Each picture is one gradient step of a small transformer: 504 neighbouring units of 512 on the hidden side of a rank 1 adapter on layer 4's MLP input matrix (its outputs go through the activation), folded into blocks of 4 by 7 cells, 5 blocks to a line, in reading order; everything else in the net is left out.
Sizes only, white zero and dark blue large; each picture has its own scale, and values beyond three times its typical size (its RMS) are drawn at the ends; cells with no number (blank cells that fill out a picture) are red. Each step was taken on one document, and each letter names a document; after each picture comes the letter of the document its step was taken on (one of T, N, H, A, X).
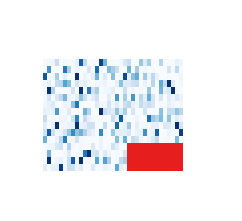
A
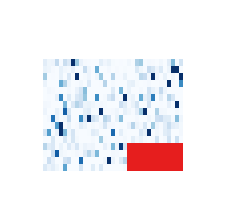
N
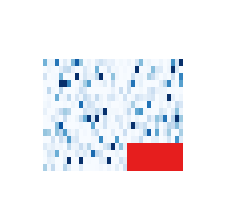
N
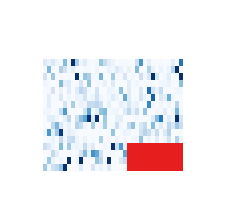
N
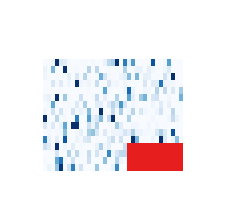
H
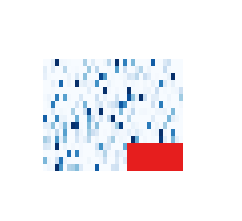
H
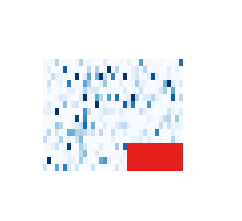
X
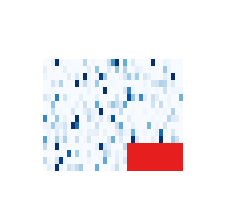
H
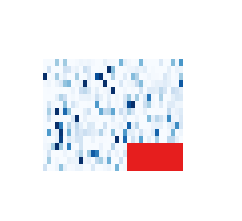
X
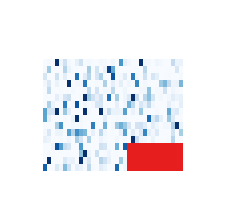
X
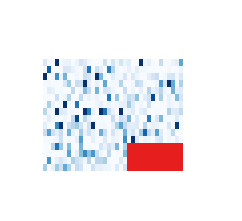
X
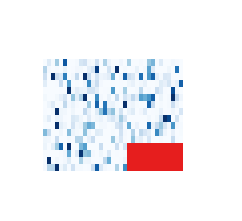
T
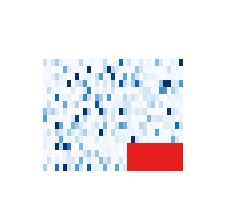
X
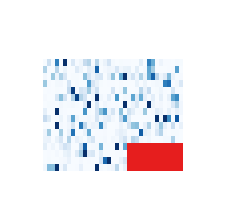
T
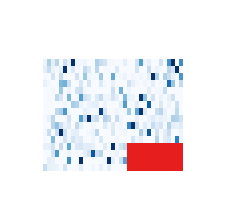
N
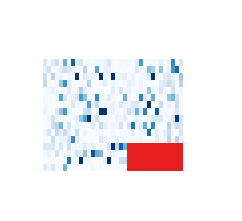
N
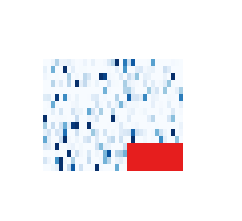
H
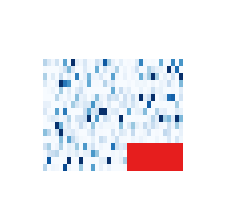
N
